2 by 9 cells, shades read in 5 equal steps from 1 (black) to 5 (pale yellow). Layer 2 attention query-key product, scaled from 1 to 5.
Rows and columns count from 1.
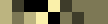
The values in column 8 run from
3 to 3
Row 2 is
4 3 4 5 1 3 2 3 3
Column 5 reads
5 1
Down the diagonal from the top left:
4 3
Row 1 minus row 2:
0 -1 -3 -4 4 -1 1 0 0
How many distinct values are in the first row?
5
